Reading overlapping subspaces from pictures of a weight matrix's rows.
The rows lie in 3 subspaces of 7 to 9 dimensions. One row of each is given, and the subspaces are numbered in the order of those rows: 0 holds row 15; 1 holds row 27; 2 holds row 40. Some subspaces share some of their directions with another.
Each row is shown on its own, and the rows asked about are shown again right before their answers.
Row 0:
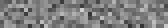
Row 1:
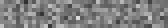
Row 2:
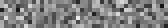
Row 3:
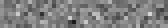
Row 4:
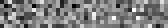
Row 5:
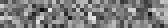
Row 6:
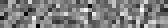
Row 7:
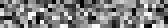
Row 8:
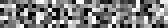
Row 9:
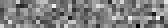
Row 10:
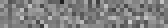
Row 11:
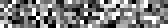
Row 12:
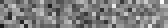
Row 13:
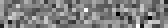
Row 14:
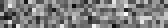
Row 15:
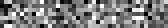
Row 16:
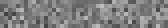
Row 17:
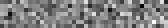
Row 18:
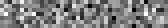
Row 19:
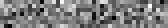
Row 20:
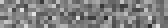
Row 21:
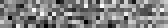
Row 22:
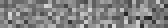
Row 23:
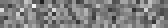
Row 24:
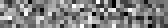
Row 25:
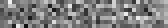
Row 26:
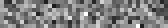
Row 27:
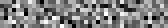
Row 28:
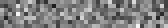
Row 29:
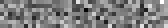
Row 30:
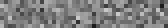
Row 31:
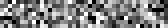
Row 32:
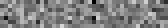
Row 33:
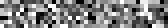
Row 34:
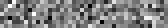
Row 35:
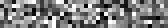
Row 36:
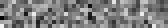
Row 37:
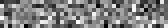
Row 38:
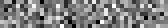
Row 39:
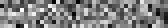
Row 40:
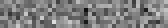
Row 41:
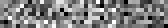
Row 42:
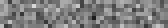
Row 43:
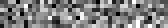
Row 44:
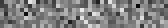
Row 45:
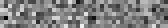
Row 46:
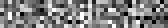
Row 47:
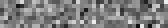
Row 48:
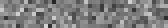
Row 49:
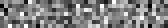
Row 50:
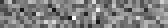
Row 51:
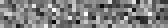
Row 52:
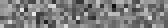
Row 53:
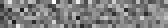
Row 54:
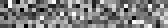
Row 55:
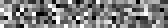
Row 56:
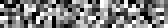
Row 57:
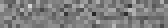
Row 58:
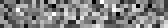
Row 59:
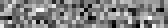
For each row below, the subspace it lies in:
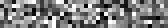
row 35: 1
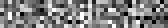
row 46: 0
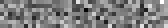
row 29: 2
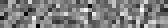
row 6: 2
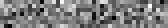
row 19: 0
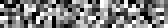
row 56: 1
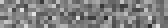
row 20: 1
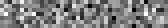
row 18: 0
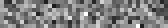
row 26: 1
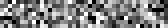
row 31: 1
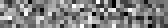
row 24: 1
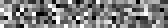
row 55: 0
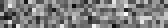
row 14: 2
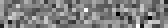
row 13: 2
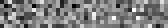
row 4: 0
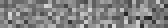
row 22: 0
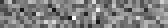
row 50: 1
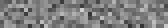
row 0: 1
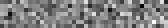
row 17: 0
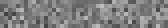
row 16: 2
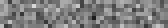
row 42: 0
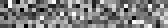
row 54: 0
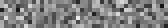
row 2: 2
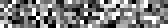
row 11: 1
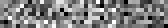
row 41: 1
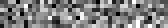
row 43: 1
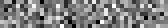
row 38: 1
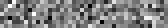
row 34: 1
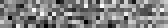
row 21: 1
